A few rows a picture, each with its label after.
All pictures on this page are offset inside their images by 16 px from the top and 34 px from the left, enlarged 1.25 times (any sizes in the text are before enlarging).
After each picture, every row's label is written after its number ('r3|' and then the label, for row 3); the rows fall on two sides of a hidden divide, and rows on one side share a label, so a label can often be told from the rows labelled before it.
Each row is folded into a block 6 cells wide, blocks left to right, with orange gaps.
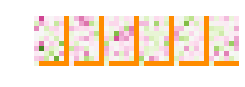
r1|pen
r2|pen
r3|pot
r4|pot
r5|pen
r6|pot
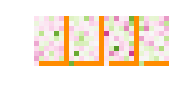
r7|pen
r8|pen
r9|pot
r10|pen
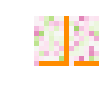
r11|pen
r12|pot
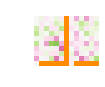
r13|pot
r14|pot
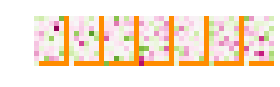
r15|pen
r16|pen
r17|pen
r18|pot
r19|pen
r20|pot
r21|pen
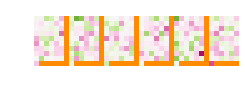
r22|pen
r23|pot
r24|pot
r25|pen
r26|pen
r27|pot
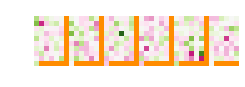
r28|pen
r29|pot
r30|pot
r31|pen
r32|pen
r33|pot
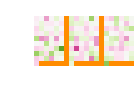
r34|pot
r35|pot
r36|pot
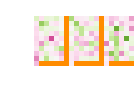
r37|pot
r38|pot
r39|pen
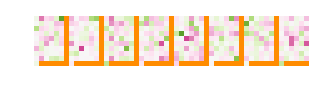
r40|pot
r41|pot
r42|pen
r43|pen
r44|pot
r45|pen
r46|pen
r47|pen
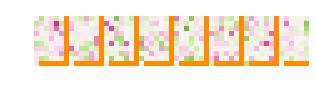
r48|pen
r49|pot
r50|pen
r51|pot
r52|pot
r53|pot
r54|pen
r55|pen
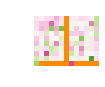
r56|pen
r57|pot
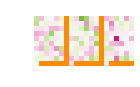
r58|pen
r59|pen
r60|pot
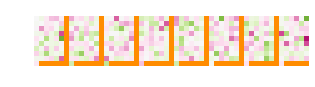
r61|pen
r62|pen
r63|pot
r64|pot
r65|pot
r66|pot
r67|pot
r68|pot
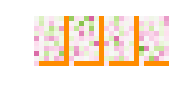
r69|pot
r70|pot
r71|pot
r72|pen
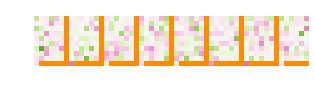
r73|pen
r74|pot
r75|pot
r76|pot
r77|pot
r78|pen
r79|pot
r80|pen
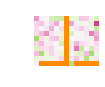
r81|pen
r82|pot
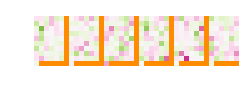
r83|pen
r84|pot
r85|pen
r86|pot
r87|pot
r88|pen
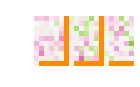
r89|pot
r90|pot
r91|pen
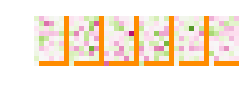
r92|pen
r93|pot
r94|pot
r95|pot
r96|pot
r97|pot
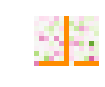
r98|pot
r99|pot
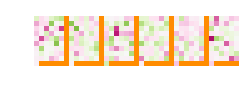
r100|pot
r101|pot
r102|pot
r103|pot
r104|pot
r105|pen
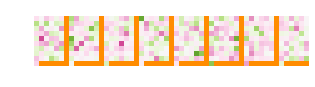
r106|pot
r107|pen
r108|pot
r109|pen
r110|pot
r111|pen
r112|pot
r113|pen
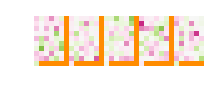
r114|pen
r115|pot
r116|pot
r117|pot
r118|pot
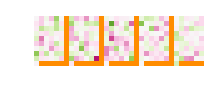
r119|pot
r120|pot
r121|pot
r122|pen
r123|pot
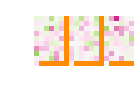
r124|pot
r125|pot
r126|pen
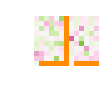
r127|pot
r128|pot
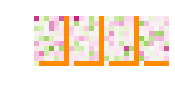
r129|pen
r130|pot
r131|pen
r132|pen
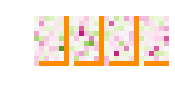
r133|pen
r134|pot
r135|pot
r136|pot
